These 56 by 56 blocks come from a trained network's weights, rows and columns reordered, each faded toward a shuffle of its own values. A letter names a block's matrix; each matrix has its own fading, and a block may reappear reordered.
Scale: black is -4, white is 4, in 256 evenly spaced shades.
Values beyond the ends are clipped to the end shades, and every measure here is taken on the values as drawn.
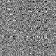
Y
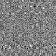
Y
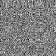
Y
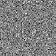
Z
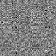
Y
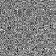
Y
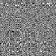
Y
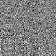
Z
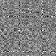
Y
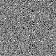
Z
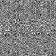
Y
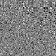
Z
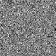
Z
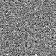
Z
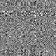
Y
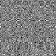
Y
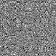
Z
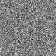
Z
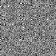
Y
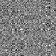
Y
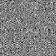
Z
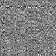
Y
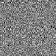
Y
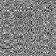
Y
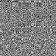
Y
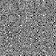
Z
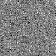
Z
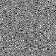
Z
